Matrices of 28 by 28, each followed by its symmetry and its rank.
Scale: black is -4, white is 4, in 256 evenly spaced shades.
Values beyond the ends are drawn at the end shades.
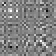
symmetric, rank three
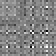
symmetric, rank three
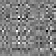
neither, rank three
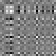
symmetric, rank two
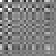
symmetric, rank two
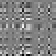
neither, rank two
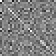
symmetric, rank five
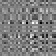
neither, rank two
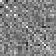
symmetric, rank five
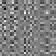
neither, rank three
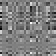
neither, rank two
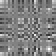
symmetric, rank two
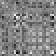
symmetric, rank three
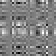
neither, rank two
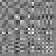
symmetric, rank three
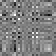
symmetric, rank two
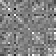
symmetric, rank five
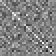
symmetric, rank five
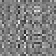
neither, rank three
